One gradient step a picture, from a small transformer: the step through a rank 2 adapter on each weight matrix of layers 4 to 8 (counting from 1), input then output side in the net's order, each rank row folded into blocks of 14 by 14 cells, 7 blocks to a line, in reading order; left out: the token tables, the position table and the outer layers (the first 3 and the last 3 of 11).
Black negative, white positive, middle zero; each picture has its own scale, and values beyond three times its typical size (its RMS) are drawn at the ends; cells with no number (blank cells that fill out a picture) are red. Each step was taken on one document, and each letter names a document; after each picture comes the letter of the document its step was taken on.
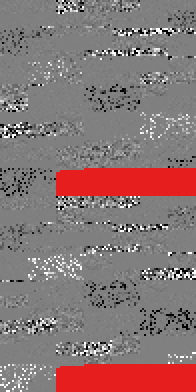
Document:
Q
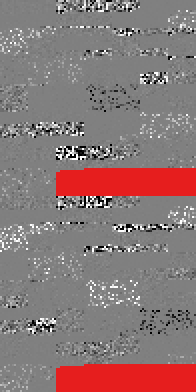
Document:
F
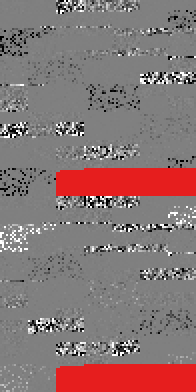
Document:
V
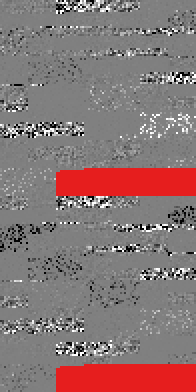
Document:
Q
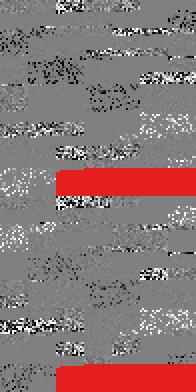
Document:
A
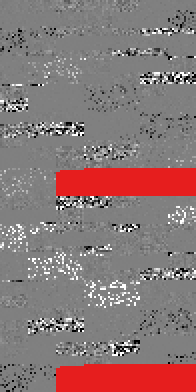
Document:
Q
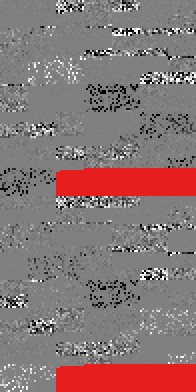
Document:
A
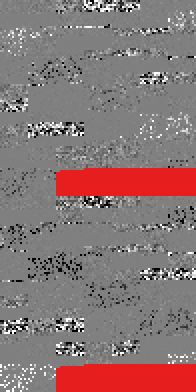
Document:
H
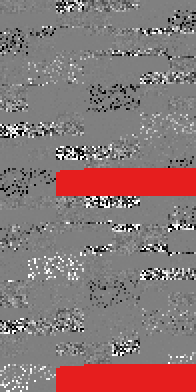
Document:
A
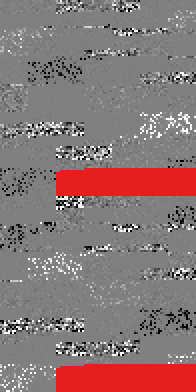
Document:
H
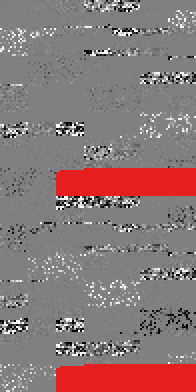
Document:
H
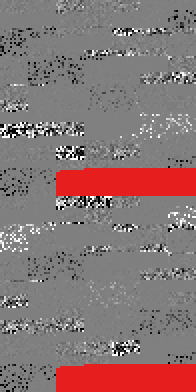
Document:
V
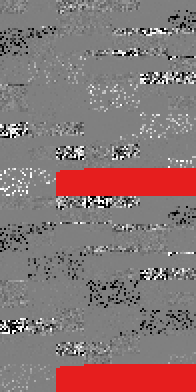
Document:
V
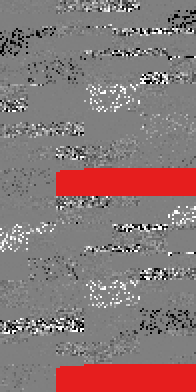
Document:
A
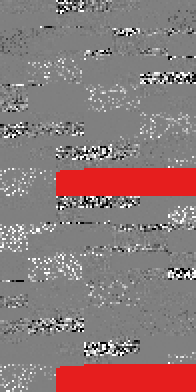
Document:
Q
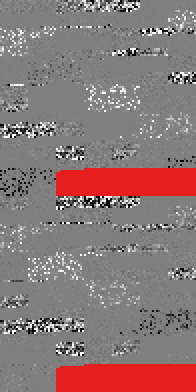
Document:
Q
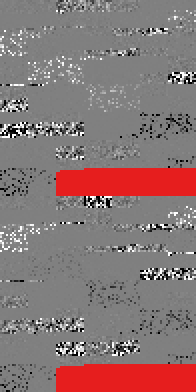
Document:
V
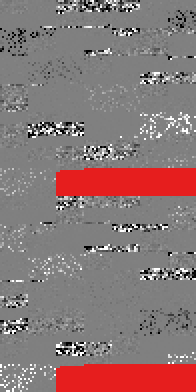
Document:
H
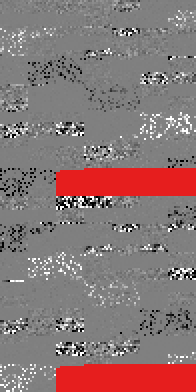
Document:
H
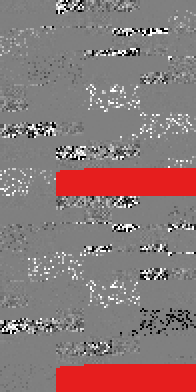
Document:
V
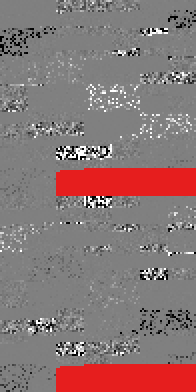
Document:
V
